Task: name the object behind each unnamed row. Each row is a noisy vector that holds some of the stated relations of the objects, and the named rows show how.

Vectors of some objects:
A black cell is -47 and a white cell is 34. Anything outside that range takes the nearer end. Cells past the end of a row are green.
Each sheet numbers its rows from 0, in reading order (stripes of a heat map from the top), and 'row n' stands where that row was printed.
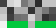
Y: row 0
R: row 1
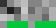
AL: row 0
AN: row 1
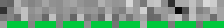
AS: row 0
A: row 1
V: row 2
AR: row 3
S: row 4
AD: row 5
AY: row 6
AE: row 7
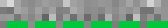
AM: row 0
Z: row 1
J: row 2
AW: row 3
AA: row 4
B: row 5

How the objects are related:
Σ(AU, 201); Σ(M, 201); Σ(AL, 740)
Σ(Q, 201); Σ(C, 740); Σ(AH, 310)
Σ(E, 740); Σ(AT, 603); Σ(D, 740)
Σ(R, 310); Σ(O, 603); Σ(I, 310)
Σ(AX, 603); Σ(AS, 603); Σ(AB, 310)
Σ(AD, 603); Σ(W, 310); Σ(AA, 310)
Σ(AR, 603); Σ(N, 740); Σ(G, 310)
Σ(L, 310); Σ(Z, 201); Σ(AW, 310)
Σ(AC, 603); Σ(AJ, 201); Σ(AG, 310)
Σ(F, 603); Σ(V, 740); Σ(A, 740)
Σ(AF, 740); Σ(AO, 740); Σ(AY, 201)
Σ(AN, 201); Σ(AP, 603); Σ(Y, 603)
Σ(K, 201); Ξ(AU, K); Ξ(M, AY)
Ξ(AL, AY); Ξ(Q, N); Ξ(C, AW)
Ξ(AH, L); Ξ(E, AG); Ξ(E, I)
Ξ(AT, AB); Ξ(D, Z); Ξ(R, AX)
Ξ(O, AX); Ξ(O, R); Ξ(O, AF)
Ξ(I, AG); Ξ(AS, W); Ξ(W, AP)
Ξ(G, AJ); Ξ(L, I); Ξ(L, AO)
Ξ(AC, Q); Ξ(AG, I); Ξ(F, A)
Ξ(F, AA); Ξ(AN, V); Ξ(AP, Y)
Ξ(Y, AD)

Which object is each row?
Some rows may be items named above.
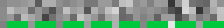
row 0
AO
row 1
AX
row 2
AO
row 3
AH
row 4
AD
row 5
AF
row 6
AP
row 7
AS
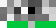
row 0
Q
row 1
W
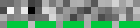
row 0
L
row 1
W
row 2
AX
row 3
O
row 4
N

